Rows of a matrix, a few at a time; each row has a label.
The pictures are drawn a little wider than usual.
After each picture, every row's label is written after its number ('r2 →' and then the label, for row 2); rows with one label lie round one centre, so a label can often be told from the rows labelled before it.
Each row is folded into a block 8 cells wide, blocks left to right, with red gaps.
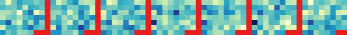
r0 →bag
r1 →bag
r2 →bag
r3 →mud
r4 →mud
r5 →mud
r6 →bag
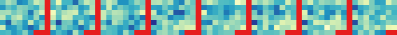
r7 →bag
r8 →bag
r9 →bag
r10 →mud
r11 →mud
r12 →mud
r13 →mud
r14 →mud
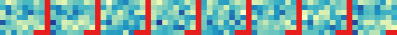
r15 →mud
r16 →mud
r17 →bag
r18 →bag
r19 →bag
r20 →mud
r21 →bag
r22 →mud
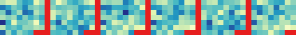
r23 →mud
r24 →bag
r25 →mud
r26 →mud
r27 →bag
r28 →mud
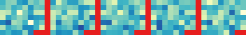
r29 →bag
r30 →bag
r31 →bag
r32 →bag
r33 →bag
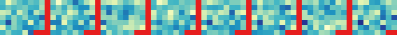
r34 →bag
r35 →bag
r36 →mud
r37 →bag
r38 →bag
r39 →bag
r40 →mud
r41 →bag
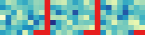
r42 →bag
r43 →mud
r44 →mud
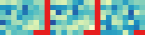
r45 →mud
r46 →mud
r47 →bag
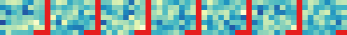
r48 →mud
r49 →bag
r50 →mud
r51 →bag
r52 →bag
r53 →mud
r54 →bag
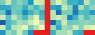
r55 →mud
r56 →mud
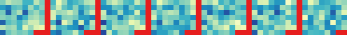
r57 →mud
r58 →bag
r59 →mud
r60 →bag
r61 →mud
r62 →mud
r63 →bag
